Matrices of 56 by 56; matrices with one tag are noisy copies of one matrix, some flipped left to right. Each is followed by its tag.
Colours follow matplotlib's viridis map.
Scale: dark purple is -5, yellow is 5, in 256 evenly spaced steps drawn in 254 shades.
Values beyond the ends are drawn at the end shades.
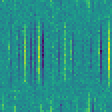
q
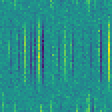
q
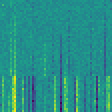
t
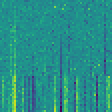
t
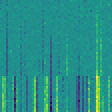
t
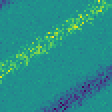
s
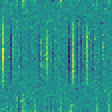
q
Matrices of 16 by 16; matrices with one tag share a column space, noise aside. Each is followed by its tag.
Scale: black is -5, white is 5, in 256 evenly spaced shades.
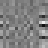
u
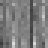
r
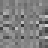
u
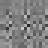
u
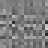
u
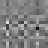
u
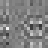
u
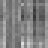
r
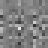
u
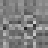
u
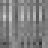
r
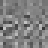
u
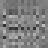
u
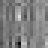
r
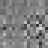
u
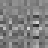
u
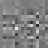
u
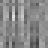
r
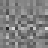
u
